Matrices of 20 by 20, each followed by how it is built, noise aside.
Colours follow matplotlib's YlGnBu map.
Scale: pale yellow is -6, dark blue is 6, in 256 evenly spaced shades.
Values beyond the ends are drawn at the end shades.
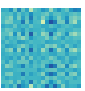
low rank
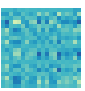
low rank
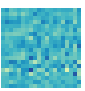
low rank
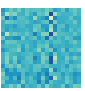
low rank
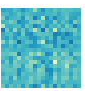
low rank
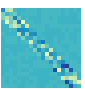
banded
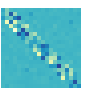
banded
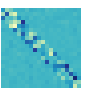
banded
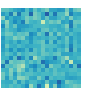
low rank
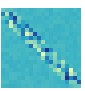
banded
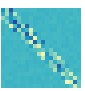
banded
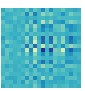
low rank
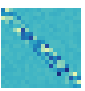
banded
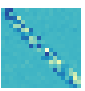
banded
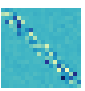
banded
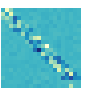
banded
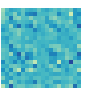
low rank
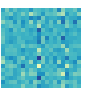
low rank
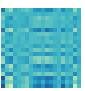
low rank
